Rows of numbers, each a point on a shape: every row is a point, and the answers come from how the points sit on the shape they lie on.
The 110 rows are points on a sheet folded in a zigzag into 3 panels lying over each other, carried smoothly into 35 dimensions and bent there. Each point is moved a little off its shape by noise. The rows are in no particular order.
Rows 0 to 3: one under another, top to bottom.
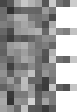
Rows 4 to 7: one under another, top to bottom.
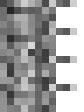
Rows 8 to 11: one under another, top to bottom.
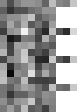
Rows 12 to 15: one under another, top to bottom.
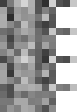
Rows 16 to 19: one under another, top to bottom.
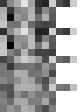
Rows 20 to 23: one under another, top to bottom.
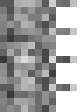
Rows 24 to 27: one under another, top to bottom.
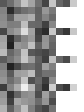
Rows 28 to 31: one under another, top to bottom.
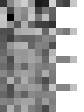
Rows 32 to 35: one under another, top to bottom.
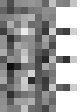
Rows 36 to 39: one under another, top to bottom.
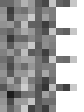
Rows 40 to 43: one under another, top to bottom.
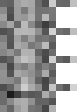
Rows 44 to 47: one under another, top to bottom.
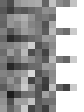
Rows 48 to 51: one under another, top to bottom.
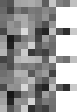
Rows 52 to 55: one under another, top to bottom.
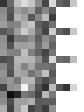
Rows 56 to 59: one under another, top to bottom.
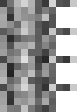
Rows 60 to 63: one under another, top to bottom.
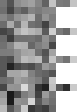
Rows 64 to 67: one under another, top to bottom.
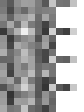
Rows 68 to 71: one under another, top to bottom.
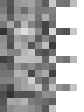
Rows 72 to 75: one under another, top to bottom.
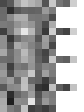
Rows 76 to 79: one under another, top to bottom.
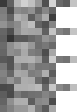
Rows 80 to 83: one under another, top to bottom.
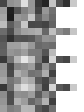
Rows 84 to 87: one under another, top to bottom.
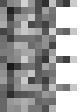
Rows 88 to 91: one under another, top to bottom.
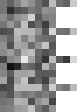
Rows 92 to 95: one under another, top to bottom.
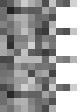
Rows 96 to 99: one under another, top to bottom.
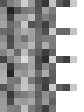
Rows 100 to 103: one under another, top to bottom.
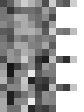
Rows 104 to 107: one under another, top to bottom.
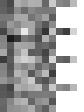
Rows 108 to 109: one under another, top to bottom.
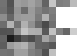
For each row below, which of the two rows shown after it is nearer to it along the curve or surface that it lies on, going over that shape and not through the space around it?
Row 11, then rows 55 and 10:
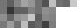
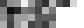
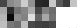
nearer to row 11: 10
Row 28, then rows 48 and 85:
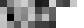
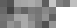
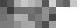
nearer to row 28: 48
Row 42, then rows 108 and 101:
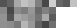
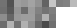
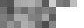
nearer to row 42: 101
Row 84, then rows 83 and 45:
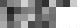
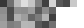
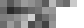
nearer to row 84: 45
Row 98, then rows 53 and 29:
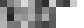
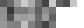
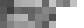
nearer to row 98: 53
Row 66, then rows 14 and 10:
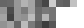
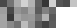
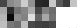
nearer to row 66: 10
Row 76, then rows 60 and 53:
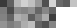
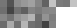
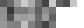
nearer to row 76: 53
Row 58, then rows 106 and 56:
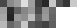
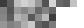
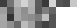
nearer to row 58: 56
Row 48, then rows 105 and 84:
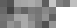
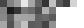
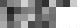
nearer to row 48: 84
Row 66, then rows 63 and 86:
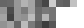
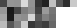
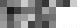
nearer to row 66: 63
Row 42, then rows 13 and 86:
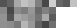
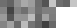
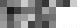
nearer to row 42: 86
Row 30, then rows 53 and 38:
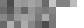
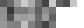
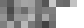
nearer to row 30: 38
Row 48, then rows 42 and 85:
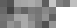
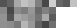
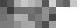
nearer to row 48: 42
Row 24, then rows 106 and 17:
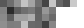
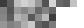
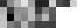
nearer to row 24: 17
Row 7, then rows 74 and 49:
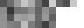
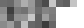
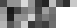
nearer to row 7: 49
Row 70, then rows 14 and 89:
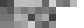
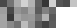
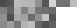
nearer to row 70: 89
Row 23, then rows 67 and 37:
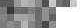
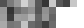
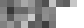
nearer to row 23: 67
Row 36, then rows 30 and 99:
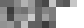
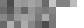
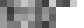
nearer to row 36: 30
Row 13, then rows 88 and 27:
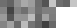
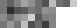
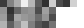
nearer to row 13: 88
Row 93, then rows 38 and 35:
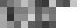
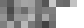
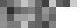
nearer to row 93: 38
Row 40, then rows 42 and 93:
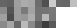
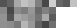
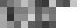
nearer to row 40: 93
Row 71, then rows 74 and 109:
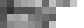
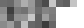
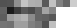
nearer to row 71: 109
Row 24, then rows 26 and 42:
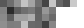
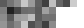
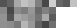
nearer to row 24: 26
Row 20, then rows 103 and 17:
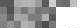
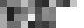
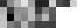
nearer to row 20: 17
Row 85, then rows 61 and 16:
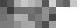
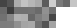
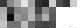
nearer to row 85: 61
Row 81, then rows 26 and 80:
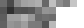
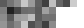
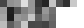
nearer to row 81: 26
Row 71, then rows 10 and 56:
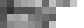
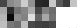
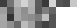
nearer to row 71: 56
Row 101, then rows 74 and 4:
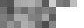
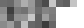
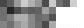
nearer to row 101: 4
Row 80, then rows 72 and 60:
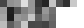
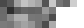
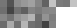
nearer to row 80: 60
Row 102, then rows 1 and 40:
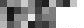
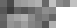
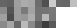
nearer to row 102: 40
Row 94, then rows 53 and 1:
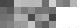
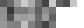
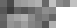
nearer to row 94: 1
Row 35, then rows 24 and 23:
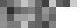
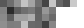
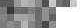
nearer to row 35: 24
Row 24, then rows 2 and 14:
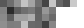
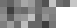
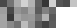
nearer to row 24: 14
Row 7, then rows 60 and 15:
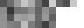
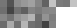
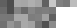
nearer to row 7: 15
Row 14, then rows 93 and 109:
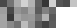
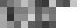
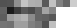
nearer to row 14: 93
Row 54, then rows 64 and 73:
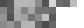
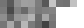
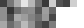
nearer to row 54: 73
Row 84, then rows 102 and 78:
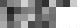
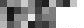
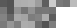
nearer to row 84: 102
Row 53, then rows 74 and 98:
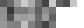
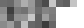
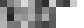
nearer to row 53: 98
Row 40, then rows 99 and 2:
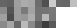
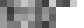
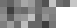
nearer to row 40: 2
